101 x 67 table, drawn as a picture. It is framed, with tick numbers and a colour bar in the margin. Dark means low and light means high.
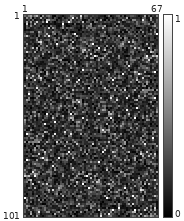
The values are skewed, with a long tail toward high values. A half turn leaves it unchanged. Fine speckle covers the field. No row or column stands out. No overall slope runs across the table. There is no seam.
